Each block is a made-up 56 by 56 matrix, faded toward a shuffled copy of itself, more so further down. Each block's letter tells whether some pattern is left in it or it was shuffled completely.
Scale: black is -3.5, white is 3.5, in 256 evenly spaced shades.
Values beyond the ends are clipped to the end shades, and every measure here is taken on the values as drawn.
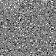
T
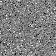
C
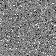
C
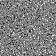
C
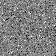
C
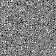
T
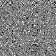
T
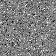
C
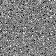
C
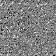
T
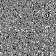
T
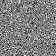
T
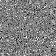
T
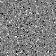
T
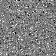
C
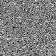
T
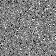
C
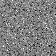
C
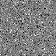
T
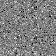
T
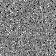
C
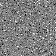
T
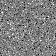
C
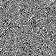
C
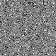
T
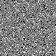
T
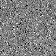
T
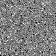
C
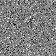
C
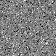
C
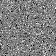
C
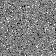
C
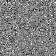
T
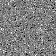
T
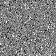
C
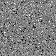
C
